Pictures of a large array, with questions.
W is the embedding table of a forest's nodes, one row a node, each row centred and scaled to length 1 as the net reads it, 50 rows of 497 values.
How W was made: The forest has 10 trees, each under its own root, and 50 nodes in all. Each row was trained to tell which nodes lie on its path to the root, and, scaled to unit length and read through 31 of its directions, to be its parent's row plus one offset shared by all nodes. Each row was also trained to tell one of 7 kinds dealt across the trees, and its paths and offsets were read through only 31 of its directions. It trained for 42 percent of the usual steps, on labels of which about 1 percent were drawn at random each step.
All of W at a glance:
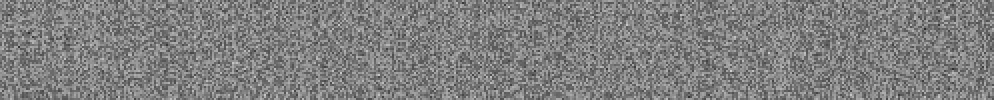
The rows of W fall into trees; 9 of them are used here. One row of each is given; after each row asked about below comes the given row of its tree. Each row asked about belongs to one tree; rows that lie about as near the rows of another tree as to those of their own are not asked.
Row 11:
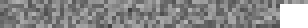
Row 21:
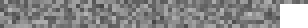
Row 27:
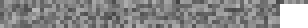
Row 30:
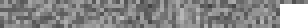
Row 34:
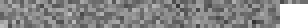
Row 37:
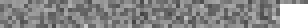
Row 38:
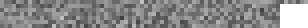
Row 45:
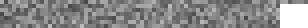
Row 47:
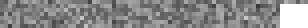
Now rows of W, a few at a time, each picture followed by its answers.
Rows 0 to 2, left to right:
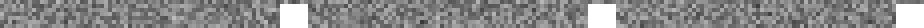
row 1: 21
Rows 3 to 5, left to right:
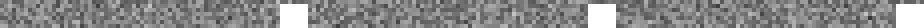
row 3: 21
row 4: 45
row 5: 30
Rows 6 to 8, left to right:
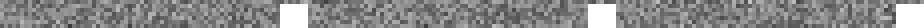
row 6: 38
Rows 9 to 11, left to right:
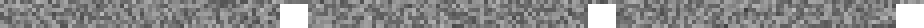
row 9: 45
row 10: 27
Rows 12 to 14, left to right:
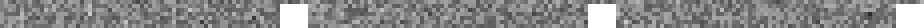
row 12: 27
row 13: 38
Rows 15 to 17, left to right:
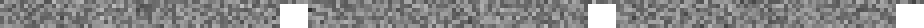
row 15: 11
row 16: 30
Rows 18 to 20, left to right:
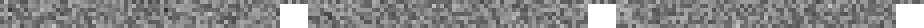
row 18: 37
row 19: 37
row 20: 38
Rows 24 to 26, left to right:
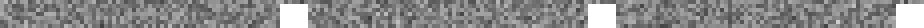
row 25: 21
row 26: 38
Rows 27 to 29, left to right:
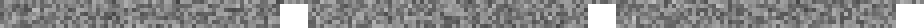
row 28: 47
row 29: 47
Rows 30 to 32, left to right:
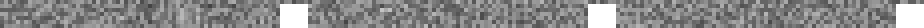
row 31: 27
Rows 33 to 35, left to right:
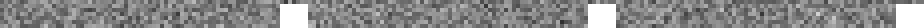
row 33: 47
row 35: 37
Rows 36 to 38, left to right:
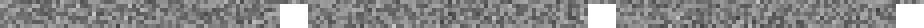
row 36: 11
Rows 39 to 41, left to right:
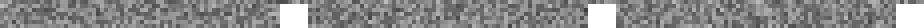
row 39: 11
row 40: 11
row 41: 47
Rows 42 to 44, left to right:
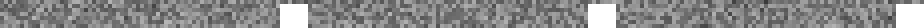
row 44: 37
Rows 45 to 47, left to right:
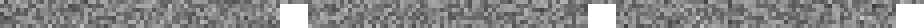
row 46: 27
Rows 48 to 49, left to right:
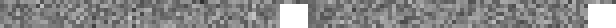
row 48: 21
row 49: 21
